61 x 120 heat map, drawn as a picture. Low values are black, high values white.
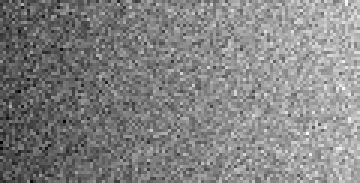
Histogram: bell-shaped. Odd rows or columns: none. Slope: up to the right.
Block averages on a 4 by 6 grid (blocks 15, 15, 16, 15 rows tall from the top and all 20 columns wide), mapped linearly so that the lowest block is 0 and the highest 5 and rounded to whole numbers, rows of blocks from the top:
0 1 2 3 4 5
0 1 2 3 4 5
0 1 2 3 4 5
0 1 2 3 4 5
